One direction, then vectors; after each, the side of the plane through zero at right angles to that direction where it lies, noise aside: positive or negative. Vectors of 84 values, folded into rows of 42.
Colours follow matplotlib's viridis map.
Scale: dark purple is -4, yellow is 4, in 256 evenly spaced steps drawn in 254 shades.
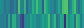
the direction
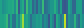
negative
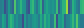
positive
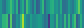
negative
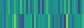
positive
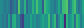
positive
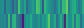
positive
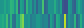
negative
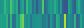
negative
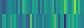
positive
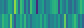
negative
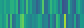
negative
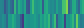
positive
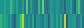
negative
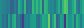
positive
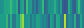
negative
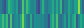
negative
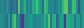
positive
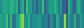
negative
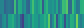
positive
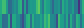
positive
